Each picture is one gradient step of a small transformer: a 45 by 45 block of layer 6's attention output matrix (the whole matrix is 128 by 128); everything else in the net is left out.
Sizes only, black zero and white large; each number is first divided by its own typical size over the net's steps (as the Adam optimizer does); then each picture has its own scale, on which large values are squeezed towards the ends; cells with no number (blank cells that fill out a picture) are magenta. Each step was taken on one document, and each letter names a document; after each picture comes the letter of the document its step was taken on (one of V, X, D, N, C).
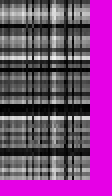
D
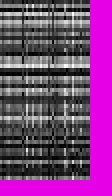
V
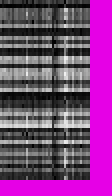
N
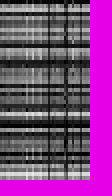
D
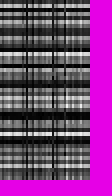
N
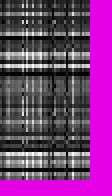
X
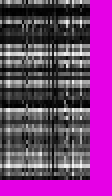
X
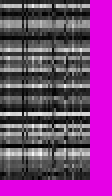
X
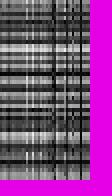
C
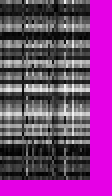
V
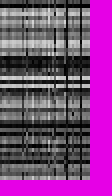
C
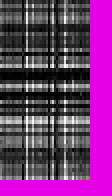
V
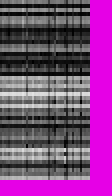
D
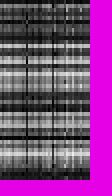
N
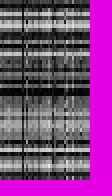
N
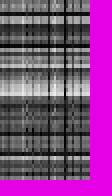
D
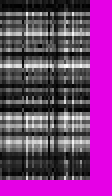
V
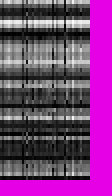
X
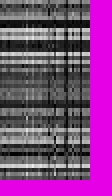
C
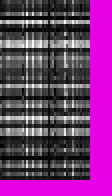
V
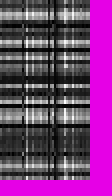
V
